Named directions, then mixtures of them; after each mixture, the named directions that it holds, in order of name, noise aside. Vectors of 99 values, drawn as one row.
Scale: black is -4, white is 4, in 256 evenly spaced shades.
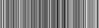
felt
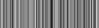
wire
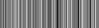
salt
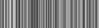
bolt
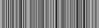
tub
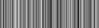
salt, wire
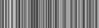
bolt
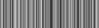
salt, wire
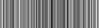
felt, wire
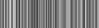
bolt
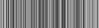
felt, tub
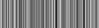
bolt, tub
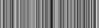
wire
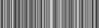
salt, wire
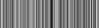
wire
